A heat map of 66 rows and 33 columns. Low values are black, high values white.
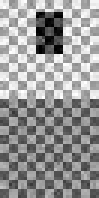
In the top middle lies a patch that is lower than the rest. On average the colour sits 60% of the way up the scale. The top part is higher, up to a seam about 50% of the way down.
